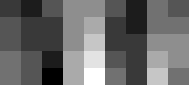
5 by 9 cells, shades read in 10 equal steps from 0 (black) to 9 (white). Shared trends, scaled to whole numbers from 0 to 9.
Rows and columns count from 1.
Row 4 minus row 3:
1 1 -1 1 1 1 0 1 0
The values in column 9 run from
3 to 5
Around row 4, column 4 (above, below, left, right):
5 6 1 8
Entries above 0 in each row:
9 9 9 9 8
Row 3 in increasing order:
2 2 2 2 3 5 5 5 7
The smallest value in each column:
2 1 0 5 5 2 1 4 3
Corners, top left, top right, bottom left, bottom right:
2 3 4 4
